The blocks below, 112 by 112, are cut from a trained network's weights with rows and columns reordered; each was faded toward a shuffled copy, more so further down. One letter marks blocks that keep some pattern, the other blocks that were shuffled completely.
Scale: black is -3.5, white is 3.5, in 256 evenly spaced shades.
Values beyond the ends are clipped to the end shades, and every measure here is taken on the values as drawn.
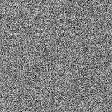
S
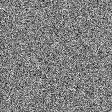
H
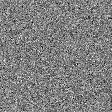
H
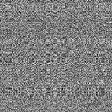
S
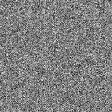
S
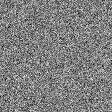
H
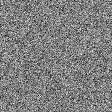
H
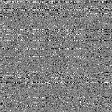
S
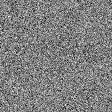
H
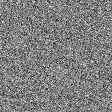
H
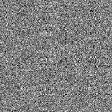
S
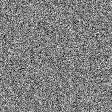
H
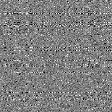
S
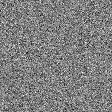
H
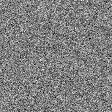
H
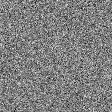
H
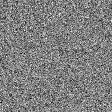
H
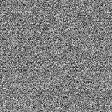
S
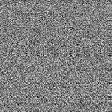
S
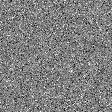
H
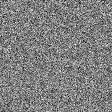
H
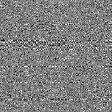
S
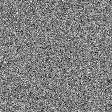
H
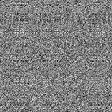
S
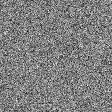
H
